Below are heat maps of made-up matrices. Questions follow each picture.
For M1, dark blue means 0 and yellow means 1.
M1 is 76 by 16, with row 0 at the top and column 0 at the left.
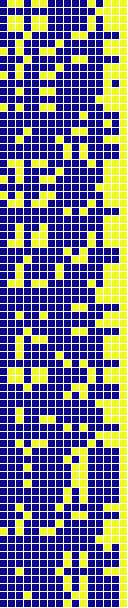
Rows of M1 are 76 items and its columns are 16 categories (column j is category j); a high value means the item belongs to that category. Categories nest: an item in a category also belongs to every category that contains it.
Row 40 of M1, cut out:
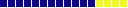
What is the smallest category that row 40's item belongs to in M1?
12
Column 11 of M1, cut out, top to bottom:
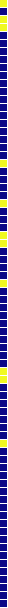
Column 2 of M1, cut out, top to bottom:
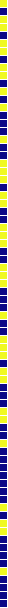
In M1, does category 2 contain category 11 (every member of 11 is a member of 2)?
yes
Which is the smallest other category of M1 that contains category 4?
5
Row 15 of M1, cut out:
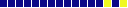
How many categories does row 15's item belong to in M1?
2
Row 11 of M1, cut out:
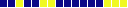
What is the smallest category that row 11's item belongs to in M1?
6
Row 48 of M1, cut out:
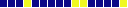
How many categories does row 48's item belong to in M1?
4
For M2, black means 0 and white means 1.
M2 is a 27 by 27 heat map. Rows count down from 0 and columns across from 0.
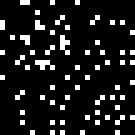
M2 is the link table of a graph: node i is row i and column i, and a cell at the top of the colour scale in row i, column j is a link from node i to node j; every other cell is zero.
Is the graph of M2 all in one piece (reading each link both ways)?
no
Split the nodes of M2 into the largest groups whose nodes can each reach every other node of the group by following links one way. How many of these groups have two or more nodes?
1
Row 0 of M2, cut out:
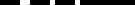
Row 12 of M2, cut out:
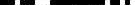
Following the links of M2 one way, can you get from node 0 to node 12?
yes
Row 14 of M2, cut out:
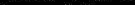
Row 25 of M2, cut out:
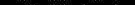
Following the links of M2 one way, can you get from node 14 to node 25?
no
